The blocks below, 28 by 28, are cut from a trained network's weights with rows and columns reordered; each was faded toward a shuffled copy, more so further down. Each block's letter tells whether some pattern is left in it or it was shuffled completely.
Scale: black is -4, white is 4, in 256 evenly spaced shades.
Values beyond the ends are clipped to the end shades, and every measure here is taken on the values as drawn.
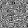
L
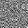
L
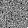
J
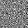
L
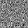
L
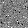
J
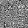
L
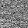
L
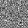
L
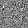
L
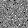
J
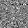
L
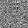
L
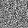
L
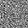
L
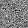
J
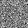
J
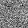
J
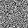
L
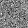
J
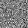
L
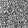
L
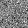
J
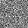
L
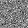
J
